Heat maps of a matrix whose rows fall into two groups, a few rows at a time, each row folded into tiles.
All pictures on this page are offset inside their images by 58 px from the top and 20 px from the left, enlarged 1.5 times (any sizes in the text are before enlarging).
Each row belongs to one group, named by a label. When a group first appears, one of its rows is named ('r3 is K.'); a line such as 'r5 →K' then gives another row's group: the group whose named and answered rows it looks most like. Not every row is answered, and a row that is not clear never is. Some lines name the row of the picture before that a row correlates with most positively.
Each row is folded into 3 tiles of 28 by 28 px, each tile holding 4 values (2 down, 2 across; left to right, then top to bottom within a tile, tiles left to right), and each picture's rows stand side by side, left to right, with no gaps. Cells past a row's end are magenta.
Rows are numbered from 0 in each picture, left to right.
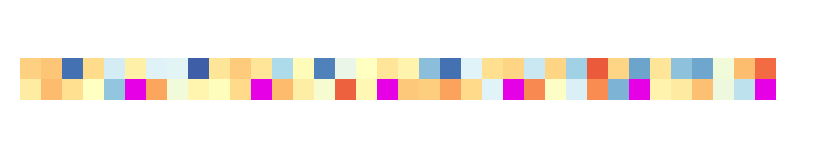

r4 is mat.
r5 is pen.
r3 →pen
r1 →pen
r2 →pen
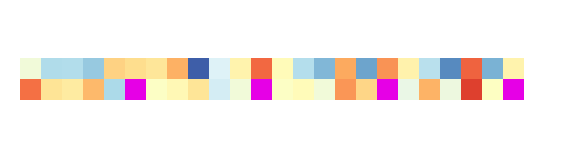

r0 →pen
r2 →pen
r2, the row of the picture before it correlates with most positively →2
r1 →pen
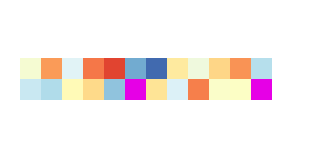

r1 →mat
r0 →mat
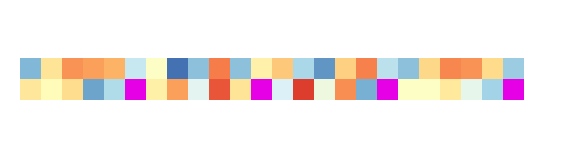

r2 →pen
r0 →mat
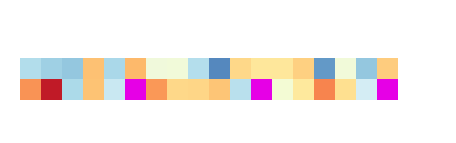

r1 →pen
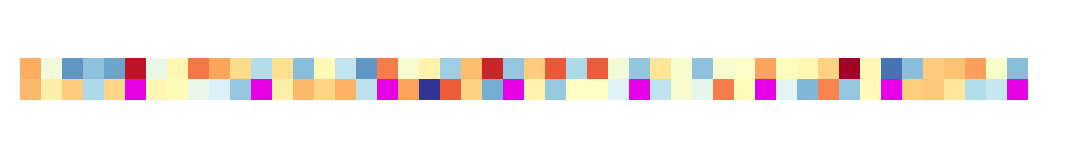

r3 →mat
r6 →mat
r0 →pen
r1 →mat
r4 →mat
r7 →mat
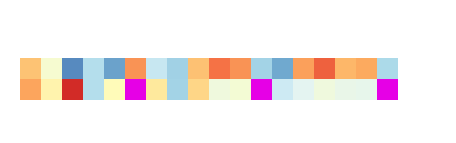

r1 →mat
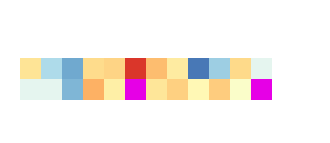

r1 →pen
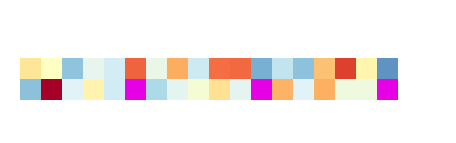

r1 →mat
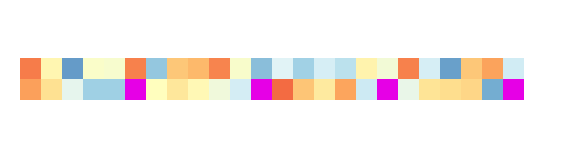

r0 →pen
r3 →pen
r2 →pen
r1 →mat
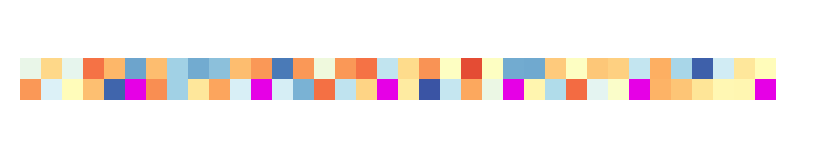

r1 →pen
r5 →pen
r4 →mat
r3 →mat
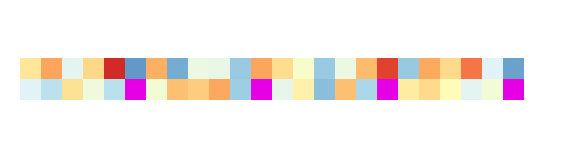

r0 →mat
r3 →mat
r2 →pen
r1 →pen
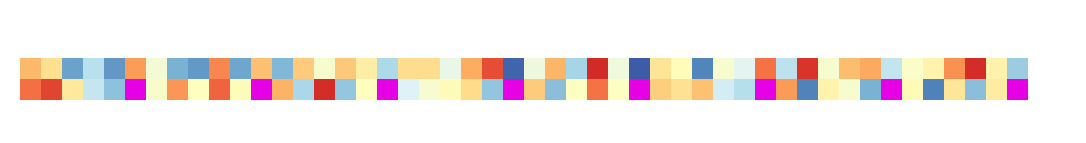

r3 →mat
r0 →pen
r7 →mat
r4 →mat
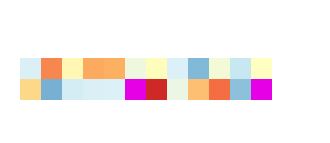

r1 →pen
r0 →mat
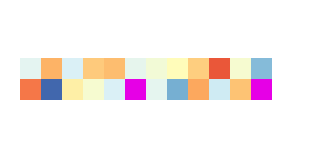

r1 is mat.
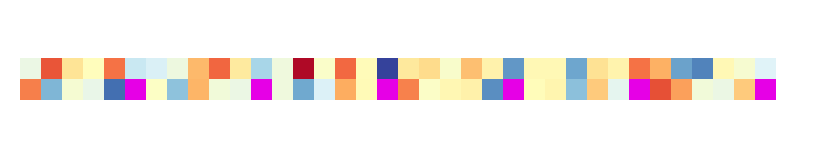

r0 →mat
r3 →mat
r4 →pen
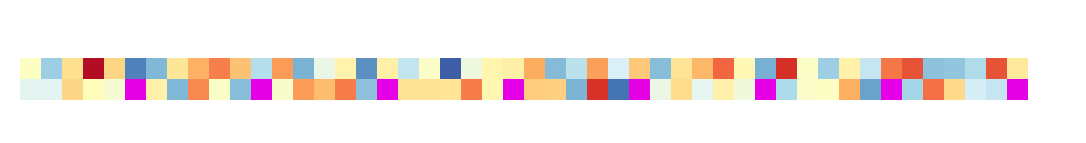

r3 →pen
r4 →pen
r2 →pen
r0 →mat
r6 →pen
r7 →pen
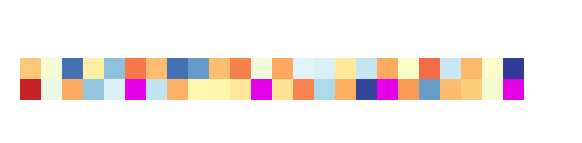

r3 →mat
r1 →pen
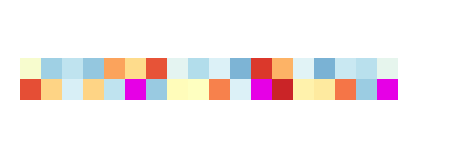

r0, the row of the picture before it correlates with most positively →2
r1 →pen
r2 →pen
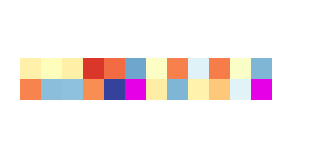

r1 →mat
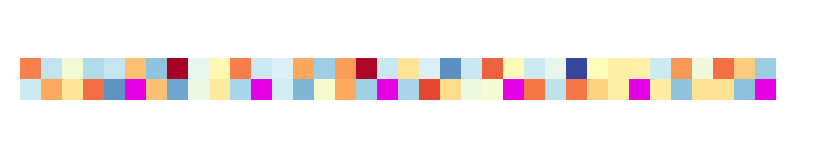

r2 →mat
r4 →pen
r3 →pen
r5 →mat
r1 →mat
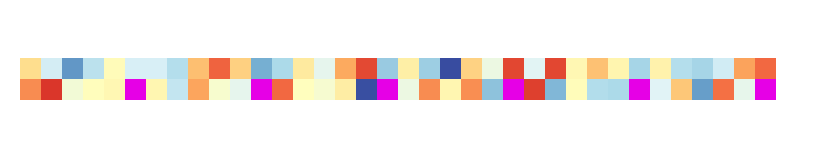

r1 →mat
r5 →pen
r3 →pen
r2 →mat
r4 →mat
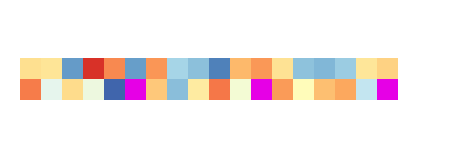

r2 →pen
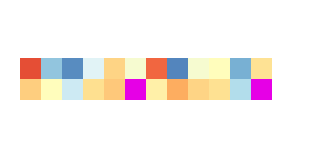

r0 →pen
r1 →pen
